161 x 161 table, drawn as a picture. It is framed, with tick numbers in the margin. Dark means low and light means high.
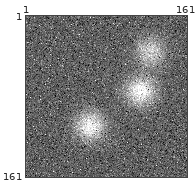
The halves do not mirror each other. On average the colour sits 40% of the way up the scale. Three bumps rise from the field. There is no overall slope.
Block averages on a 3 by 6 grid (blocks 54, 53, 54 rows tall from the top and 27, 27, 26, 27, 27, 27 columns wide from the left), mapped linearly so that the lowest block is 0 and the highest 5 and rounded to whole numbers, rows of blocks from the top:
000041
002250
013000
